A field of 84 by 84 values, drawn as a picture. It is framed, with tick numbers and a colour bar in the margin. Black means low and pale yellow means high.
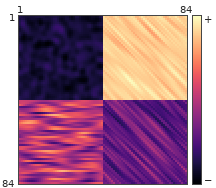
The table splits into 2 rows of 2 panels. Panel 1,1: very low, blotchy, faint in contrast. Panel 1,2: very high, slanting down to the right, faint in contrast. Panel 2,1: middling, streaked across, strong in contrast. Panel 2,2: low, slanting down to the right.
